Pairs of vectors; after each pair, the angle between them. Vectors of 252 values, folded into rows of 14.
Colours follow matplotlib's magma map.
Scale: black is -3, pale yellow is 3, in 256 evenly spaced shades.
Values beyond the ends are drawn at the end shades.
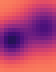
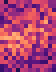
partly opposed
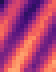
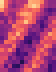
nearly opposite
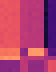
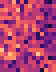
partly aligned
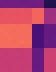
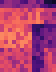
nearly parallel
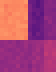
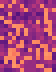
orthogonal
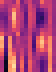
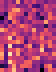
partly aligned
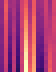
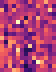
partly opposed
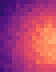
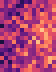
partly aligned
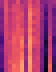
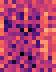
partly opposed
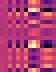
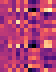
nearly opposite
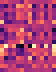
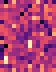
partly opposed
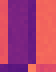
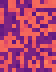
orthogonal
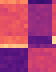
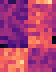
nearly opposite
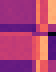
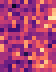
partly aligned
